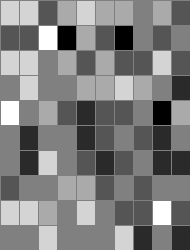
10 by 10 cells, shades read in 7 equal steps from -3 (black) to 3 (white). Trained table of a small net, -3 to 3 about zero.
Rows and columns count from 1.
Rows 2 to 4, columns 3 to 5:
3 -3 1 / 0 1 -1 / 0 0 1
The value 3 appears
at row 2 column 3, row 5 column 1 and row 9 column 9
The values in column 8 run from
-2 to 1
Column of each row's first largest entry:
1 3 1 2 1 1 3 4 9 3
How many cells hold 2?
14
